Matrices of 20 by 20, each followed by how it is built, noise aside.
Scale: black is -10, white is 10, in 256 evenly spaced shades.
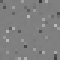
sparse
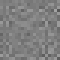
low rank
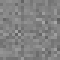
low rank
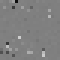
sparse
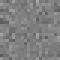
low rank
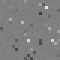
sparse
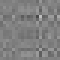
low rank
